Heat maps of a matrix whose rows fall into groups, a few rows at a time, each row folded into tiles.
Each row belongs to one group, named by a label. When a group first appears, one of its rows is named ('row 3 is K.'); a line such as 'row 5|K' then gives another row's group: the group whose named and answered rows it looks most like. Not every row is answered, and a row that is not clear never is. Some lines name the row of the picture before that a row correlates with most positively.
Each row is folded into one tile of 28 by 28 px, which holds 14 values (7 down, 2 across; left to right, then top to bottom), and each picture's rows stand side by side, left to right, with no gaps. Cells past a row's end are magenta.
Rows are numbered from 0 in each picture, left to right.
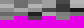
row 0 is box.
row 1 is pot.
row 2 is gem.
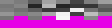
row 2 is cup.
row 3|gem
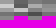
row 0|box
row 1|box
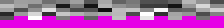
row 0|pot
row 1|cup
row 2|gem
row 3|gem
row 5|cup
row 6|gem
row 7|box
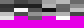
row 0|cup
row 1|gem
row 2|cup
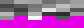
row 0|gem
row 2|pot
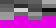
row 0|cup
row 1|gem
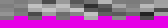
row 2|box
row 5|pot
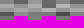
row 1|box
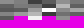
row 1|cup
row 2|box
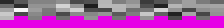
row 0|cup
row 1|pot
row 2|box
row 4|pot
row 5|cup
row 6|pot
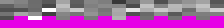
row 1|cup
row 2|box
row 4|cup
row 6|pot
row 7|box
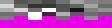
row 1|cup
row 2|gem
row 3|box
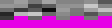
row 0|pot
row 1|gem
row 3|box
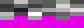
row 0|gem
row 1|cup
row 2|box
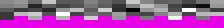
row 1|gem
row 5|box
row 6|cup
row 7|gem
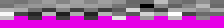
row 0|cup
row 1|pot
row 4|cup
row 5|gem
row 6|cup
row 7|box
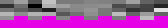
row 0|gem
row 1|gem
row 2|box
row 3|pot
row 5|cup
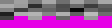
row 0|pot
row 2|gem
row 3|gem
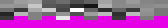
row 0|pot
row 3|gem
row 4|pot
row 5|pot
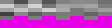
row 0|box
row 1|box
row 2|pot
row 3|box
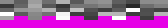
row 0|cup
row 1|box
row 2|cup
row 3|pot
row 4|cup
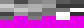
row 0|box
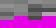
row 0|box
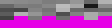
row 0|pot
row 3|gem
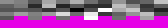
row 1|gem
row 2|gem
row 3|cup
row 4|box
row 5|gem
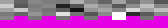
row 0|box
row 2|gem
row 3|box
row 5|box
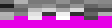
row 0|gem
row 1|cup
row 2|cup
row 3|pot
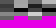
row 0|gem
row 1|gem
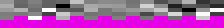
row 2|gem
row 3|pot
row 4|box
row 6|gem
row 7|cup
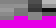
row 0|pot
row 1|gem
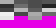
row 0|cup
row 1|cup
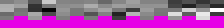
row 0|pot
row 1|gem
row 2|pot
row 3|box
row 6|cup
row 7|cup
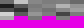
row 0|gem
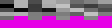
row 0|gem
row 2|box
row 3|gem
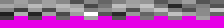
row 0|pot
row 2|box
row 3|cup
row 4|pot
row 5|box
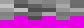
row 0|box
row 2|box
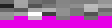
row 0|gem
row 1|cup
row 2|pot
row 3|pot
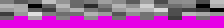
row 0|box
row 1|gem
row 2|box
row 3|gem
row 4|box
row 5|box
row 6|pot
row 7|gem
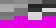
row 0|pot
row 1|cup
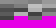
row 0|pot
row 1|pot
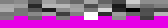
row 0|pot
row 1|gem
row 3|cup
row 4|gem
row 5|pot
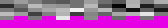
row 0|gem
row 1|box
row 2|cup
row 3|box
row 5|gem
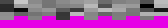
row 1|box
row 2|pot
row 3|box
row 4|pot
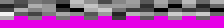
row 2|gem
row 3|box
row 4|pot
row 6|gem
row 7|gem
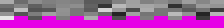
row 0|cup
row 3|cup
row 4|pot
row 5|pot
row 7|pot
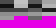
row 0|gem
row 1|gem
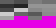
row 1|box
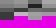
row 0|pot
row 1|gem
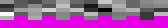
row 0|cup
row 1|cup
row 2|box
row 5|pot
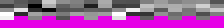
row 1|gem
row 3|gem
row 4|cup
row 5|pot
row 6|pot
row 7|box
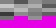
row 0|box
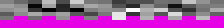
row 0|box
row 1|gem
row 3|box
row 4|cup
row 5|cup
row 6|gem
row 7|cup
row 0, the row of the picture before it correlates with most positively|0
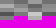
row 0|box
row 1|cup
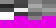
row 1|box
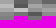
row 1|box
